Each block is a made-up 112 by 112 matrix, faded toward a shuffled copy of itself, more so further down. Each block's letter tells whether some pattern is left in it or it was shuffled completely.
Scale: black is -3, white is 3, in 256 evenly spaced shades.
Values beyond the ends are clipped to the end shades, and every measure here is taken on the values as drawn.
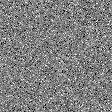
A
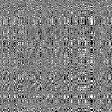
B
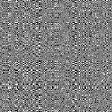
B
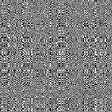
B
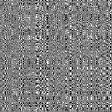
B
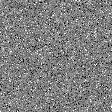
A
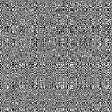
B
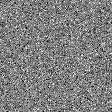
A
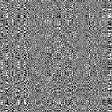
B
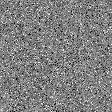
A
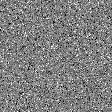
A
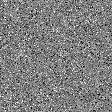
A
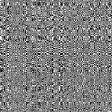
B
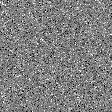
A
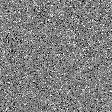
A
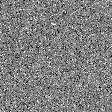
A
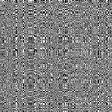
B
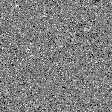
A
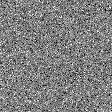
A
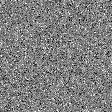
A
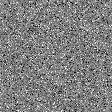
A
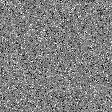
A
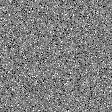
A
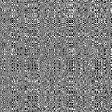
B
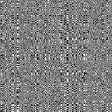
B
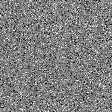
A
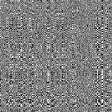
B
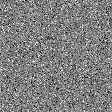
A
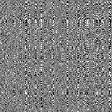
B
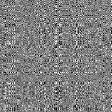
B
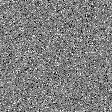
A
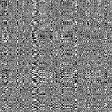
B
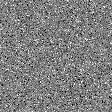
A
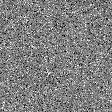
A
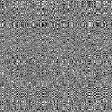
B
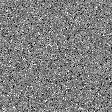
A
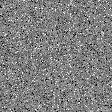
A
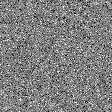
A
